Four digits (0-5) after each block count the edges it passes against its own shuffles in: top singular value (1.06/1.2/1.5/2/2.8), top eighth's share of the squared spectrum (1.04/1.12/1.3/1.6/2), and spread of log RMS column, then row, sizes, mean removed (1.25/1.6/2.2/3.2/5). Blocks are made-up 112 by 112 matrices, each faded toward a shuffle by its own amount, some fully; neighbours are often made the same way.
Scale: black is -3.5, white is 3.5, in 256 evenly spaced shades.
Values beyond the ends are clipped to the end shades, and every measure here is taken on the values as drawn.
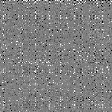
5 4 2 2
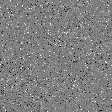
2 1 0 0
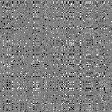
5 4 3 3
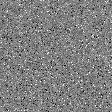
2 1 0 0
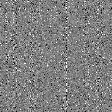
4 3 3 1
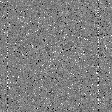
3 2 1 0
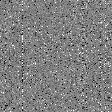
3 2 2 0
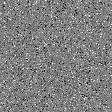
2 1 1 0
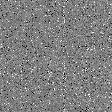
1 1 1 1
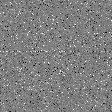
2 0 0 0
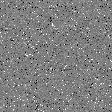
2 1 0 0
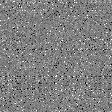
4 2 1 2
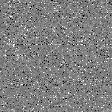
4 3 1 2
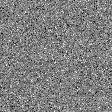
1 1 0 0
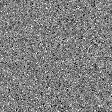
2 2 0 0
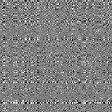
5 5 3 4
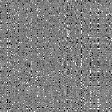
5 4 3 2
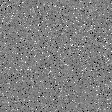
0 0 0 0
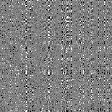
5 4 4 2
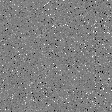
2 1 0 0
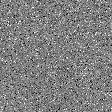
1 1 0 0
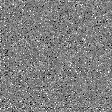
3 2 0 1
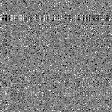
4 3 2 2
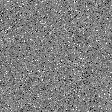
2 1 0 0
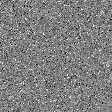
2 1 0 0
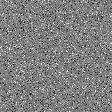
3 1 0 0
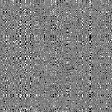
5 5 4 3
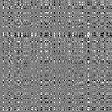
5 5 4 4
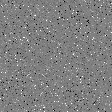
0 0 0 0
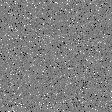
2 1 0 0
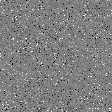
3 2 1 1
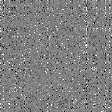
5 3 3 2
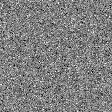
0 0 0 0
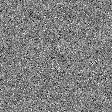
2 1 0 0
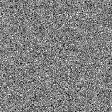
3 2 1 1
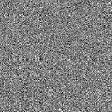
4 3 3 2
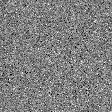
2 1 0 0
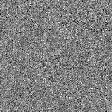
3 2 1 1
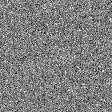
0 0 0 0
